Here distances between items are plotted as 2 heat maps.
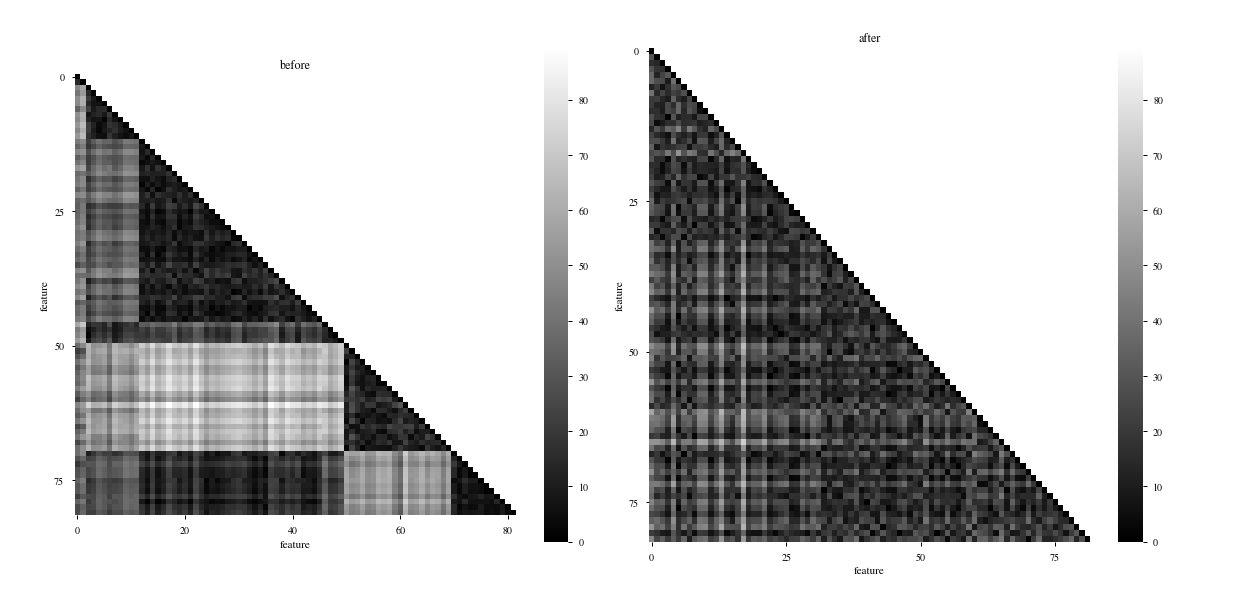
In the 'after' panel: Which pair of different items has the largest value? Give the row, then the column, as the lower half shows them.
65, 17
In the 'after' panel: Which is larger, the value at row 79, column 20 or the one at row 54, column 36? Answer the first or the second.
the first
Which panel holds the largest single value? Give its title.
before
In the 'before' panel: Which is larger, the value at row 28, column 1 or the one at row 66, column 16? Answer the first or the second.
the second
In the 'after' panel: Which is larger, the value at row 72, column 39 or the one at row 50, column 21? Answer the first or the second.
the second
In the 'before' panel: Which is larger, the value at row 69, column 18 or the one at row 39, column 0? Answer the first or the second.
the first
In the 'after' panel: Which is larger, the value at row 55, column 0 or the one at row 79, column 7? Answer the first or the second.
the first
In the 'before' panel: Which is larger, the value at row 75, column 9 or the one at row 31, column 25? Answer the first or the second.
the first
